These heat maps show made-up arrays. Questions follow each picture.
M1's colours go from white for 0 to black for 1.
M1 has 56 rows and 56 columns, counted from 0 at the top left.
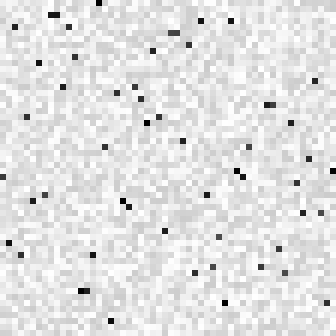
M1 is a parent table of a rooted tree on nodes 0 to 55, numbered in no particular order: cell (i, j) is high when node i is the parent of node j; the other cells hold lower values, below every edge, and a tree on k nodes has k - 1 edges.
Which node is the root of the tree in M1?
42
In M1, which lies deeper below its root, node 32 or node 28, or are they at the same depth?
node 32
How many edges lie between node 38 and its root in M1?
2
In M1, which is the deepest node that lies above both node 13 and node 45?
20
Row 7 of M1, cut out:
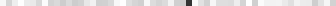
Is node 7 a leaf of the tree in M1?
no
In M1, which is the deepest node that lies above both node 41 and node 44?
24
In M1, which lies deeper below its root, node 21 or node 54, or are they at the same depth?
the same depth
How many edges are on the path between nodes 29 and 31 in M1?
9
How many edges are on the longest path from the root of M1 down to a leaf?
9
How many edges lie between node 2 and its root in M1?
4
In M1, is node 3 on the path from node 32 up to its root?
yes
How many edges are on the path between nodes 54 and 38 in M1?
9
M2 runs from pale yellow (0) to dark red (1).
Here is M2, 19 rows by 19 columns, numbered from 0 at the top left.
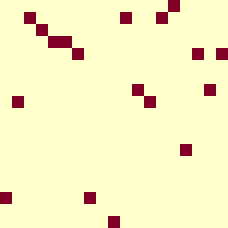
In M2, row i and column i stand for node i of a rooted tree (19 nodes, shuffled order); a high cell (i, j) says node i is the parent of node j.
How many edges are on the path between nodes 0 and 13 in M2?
6
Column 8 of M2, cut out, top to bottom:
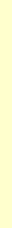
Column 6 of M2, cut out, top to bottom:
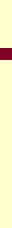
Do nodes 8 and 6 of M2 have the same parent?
no
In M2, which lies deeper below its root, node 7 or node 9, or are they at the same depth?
the same depth
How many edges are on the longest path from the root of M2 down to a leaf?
7
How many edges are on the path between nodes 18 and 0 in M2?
3
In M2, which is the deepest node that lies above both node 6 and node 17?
4
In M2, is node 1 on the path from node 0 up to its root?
yes
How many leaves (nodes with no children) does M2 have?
9
